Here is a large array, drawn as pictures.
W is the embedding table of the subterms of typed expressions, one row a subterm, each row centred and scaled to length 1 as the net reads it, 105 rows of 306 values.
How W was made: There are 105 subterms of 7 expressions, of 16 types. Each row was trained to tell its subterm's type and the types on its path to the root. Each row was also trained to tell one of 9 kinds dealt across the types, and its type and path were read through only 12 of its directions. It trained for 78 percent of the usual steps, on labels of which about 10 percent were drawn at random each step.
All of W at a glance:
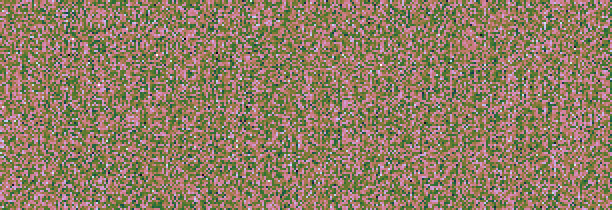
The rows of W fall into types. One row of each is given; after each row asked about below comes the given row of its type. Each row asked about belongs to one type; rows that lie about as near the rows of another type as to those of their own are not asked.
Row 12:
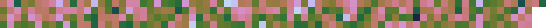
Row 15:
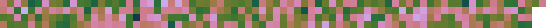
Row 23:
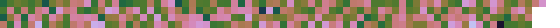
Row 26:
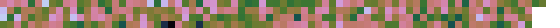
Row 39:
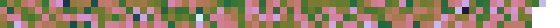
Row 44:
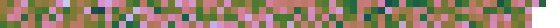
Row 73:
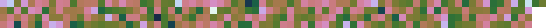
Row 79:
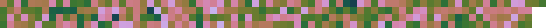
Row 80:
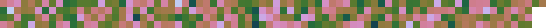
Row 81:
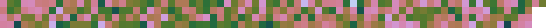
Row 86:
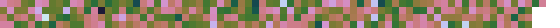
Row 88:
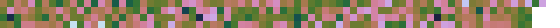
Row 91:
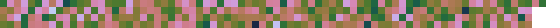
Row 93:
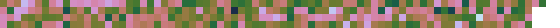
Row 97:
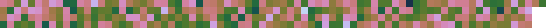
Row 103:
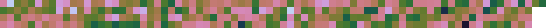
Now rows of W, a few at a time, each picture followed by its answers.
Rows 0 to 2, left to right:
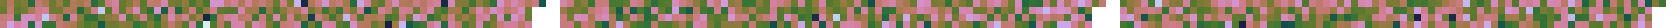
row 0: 103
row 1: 86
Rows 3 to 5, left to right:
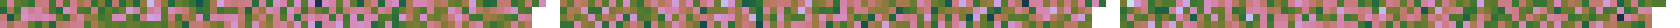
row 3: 103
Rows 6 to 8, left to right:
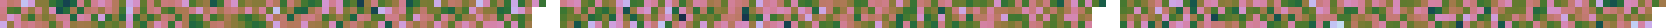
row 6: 80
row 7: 79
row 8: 73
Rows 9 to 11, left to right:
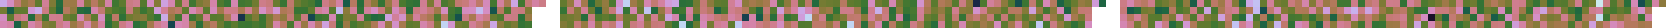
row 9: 79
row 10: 23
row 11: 79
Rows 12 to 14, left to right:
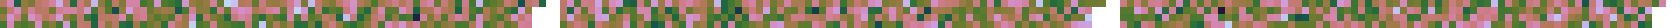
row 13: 73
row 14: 93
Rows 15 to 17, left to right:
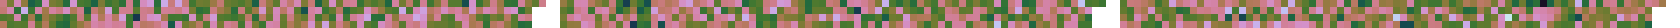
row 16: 91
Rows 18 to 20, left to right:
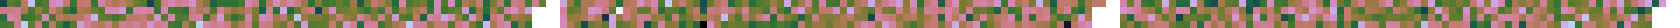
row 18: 44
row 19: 81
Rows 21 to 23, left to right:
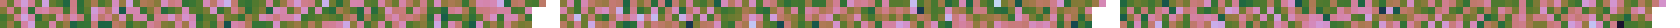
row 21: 91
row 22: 91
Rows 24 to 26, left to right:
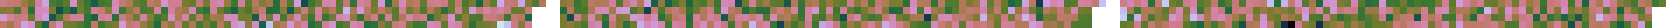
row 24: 86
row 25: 15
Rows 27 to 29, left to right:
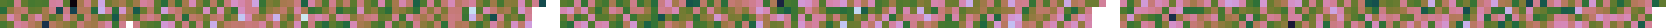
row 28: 39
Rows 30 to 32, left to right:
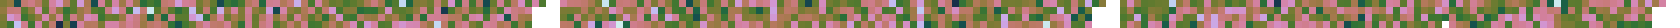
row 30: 44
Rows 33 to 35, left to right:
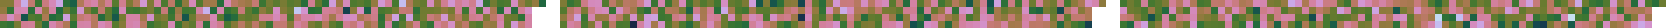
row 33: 93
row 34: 97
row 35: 39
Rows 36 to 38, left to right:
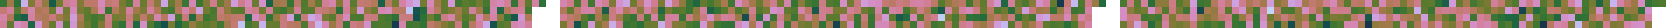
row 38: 39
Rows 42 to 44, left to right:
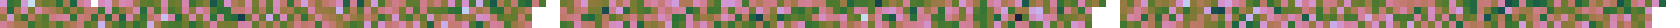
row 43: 93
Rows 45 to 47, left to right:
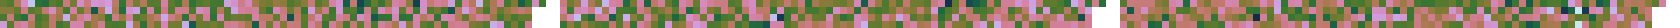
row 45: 23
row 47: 39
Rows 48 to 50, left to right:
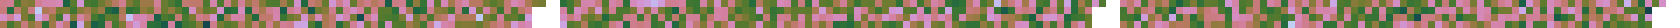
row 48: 86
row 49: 93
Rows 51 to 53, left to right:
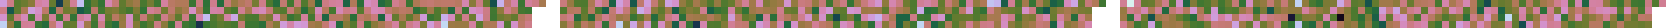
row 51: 86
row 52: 12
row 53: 26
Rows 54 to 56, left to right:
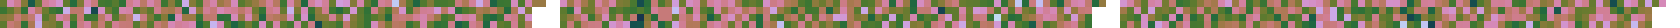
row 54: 79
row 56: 73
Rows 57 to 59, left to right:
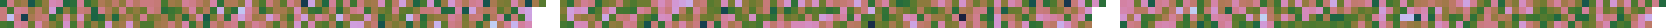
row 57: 39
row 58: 44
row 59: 81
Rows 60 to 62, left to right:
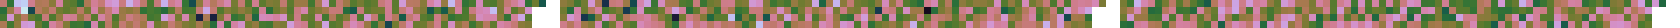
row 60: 93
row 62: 44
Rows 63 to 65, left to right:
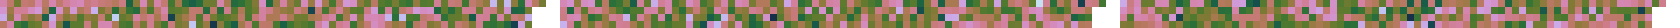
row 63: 81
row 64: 80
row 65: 86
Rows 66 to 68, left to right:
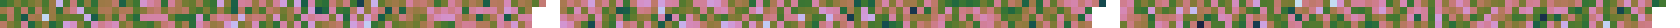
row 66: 39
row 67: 80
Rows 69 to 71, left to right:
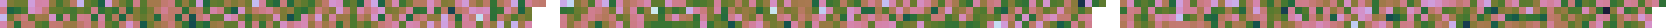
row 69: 86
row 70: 103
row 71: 12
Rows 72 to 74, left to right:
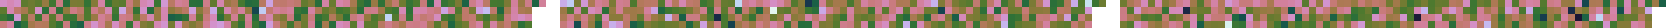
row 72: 79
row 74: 93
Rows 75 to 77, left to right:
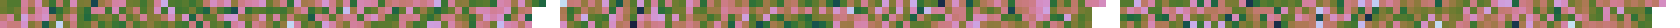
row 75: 103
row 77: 88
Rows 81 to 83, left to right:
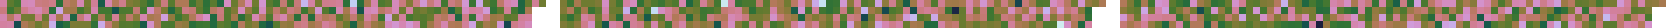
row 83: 103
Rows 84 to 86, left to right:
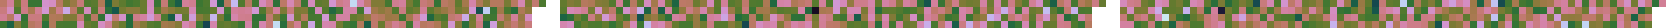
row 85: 97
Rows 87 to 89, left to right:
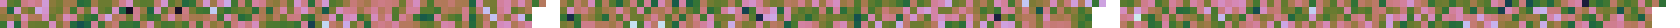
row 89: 44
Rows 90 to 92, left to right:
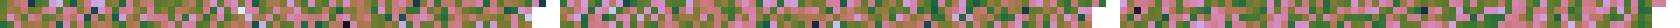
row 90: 23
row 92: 15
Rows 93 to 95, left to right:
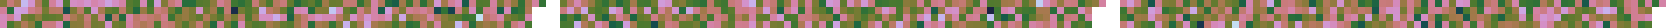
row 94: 91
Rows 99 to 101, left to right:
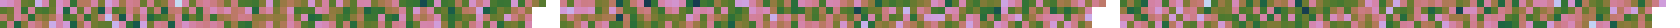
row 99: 79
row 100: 44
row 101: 103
